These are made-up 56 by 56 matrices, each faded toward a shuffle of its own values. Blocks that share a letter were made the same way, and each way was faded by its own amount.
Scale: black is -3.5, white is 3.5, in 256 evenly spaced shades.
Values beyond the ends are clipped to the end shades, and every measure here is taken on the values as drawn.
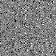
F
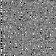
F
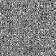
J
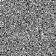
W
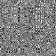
J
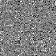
J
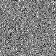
W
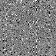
F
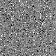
F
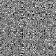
J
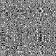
J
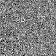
W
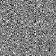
J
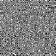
J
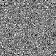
W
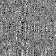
J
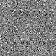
W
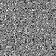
W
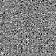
W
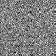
W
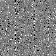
F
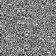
J
